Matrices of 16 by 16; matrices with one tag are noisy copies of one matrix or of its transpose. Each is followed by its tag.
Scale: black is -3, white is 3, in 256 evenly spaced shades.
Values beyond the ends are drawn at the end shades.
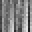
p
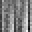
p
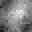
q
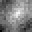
q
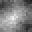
q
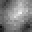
q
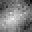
q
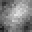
q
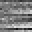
p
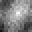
q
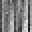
p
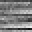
p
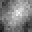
q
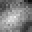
q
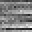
p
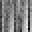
p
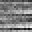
p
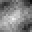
q
